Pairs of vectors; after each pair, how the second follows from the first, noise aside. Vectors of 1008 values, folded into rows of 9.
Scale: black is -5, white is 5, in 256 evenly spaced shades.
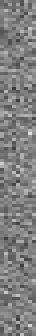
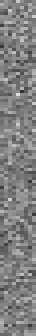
shuffled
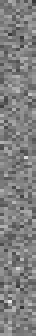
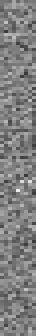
shuffled
